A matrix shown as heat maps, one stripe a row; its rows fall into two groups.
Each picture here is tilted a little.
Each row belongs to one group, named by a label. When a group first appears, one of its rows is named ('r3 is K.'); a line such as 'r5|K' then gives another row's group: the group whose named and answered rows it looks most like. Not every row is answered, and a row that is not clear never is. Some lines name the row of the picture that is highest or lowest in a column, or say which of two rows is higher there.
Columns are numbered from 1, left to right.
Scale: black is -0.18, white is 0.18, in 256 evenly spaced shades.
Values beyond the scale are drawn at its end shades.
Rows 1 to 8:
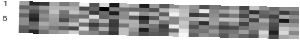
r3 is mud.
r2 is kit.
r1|mud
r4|kit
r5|mud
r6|mud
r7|mud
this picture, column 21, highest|4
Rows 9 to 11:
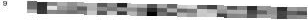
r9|mud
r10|kit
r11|mud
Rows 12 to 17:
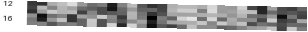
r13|kit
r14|kit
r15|mud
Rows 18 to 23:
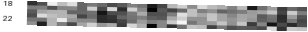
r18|kit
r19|mud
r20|kit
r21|kit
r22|kit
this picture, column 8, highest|23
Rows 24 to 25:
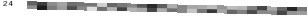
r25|mud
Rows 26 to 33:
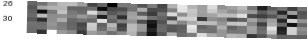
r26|kit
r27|kit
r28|kit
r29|mud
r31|mud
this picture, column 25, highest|31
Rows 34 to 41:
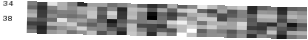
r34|kit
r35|mud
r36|mud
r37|mud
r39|kit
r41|mud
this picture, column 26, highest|38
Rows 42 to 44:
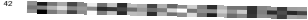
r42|mud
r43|kit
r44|mud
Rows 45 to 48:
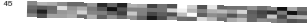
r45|mud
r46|kit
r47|mud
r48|kit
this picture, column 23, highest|45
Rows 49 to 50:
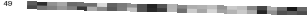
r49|kit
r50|kit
